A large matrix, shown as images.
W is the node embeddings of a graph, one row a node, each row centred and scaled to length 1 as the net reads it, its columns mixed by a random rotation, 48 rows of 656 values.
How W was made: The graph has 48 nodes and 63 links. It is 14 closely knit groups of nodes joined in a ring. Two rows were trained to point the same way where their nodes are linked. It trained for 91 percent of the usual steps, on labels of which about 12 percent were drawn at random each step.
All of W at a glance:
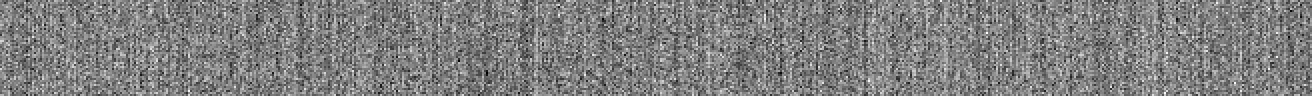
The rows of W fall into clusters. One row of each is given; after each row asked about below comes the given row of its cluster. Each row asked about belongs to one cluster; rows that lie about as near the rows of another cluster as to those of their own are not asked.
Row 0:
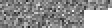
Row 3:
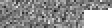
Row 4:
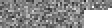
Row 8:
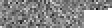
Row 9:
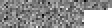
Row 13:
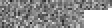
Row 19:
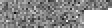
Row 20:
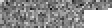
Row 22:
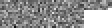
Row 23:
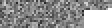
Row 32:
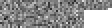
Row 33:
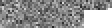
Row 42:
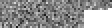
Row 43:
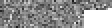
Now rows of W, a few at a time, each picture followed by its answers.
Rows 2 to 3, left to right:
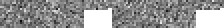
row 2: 8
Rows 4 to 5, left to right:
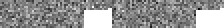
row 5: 23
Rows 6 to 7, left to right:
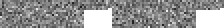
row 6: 4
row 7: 8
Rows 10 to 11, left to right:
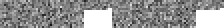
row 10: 9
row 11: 42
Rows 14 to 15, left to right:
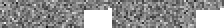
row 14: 32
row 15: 13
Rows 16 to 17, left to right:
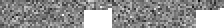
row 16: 0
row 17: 33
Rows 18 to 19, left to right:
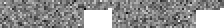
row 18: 32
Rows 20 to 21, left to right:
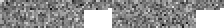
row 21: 9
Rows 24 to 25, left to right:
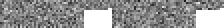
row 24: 23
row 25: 43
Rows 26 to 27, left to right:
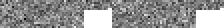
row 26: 33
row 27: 3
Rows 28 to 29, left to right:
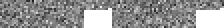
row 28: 0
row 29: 22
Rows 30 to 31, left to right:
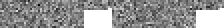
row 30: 22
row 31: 33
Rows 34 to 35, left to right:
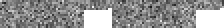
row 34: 4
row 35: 13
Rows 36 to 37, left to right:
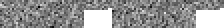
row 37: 43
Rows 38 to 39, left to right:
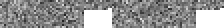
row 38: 19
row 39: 19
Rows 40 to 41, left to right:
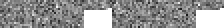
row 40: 42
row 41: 23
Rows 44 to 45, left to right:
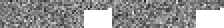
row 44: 13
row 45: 3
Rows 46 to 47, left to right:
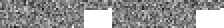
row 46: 22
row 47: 20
